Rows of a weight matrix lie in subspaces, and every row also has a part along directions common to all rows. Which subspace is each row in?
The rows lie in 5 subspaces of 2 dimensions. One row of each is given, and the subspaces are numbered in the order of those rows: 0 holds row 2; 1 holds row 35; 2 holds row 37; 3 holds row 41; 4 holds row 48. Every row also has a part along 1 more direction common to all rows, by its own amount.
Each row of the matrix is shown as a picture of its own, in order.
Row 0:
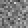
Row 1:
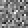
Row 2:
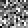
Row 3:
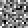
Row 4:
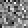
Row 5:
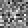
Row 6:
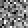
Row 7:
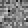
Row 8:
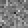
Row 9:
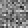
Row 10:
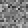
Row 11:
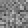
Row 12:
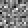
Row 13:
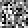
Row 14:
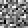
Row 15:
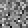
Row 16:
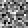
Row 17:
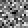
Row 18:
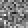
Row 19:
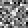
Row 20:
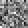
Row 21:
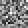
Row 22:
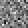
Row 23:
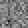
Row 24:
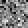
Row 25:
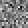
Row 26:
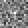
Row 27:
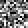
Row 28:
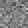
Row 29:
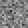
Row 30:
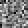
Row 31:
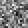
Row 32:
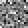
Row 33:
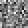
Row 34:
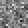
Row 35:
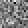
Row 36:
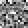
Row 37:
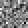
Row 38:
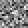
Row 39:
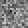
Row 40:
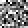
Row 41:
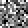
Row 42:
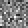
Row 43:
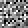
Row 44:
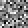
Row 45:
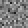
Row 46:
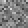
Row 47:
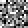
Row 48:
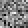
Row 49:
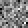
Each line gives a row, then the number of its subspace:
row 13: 3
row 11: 4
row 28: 3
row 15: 1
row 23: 1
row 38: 3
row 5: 0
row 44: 2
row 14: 2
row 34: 3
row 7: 0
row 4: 1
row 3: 2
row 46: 3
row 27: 4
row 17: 3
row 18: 4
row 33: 1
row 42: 0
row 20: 0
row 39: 3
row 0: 1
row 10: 2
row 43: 0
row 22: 1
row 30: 1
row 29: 3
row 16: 0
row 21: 1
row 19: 2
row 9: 4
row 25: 2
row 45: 2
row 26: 0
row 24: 3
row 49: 2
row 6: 1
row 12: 2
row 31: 3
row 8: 0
